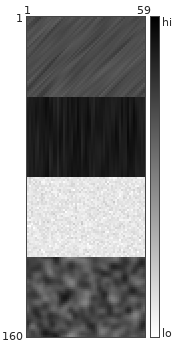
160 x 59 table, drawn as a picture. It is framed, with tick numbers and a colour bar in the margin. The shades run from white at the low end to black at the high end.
It is made of 4 by 1 panels. Panel 1,1: high, slanting up to the right, faint in contrast. Panel 2,1: very high, streaked downward, faint in contrast. Panel 3,1: very low, fine-grained, faint in contrast. Panel 4,1: high, blotchy.
